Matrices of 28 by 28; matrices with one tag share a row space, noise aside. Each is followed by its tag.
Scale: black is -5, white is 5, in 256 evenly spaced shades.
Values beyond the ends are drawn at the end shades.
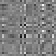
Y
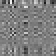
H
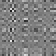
H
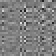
Y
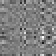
Y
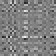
H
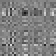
H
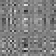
H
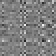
Y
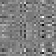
Y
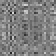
H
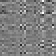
Y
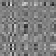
H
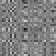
H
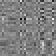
Y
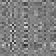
H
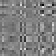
Y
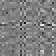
Y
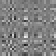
H
